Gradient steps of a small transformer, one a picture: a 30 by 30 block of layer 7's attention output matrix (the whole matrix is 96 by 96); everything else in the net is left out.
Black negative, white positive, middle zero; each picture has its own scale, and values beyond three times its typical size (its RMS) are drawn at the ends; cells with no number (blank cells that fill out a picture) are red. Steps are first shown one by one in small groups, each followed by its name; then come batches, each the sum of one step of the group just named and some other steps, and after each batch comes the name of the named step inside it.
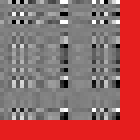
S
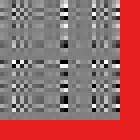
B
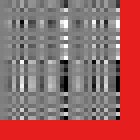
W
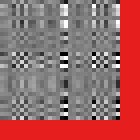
W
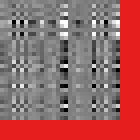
B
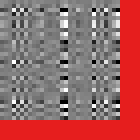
B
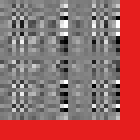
B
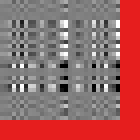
W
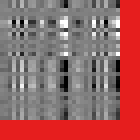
W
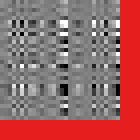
B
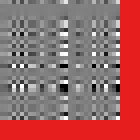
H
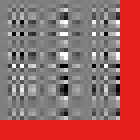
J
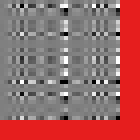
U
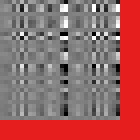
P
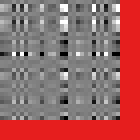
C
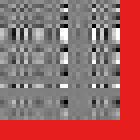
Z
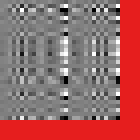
U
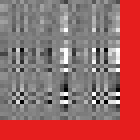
C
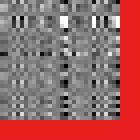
C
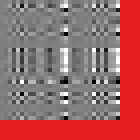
U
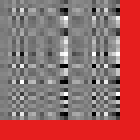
U
